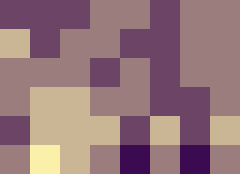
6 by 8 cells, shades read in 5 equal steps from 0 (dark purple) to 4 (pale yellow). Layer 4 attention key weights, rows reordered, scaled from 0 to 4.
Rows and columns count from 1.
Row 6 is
2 4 3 2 0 2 0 2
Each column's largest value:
3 4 3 3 2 3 2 3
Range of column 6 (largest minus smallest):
2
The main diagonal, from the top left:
1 1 2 2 1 2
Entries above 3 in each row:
0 0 0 0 0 1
